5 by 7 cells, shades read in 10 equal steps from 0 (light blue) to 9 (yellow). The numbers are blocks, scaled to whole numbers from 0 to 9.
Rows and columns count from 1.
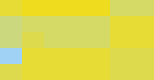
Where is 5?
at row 2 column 1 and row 3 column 1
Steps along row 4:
up same same same down same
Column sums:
25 38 37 37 37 36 36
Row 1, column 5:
9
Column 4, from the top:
9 6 6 8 8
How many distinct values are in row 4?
3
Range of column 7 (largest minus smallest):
2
